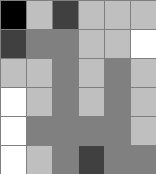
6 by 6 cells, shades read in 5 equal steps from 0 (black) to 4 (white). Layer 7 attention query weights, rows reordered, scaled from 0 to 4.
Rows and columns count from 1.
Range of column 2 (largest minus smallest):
1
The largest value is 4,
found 4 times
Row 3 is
3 3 2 3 2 3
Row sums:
13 15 16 17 15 14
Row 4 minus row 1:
4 0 1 0 -1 0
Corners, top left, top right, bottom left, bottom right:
0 3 4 2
